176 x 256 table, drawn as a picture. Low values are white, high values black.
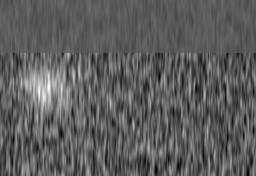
A horizontal seam about 30% of the way down splits the table, and the top part is calmer. One dip sinks in the middle left. The middle left is the ninth with the lowest average. Streaks run downward.
